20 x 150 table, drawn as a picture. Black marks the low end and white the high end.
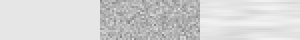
It is made of 1 by 3 panels. Panel 1,1: very high, flat. Panel 1,2: high, fine-grained. Panel 1,3: very high, streaked across, faint in contrast.
